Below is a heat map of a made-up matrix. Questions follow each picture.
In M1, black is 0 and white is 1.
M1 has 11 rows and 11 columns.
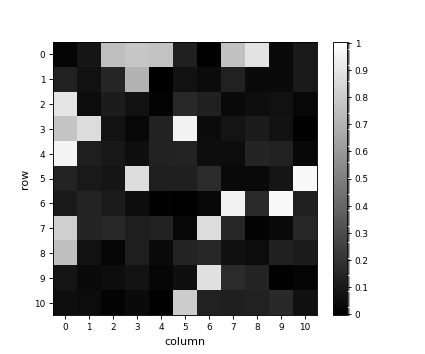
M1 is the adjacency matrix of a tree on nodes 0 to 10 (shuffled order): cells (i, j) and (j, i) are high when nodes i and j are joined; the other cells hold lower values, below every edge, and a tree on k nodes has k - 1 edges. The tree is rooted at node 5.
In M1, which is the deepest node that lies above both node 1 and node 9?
3
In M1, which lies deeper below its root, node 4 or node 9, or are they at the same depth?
node 9
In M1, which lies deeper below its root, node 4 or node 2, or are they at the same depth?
the same depth
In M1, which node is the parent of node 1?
3
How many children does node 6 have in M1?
1
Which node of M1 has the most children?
0
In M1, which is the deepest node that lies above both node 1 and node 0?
3
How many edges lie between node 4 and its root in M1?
3
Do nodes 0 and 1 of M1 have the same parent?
yes
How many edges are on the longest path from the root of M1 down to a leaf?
5
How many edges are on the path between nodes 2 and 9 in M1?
4
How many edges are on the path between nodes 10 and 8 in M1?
4
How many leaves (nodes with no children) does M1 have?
6
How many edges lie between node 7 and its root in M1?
3
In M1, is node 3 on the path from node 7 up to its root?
yes
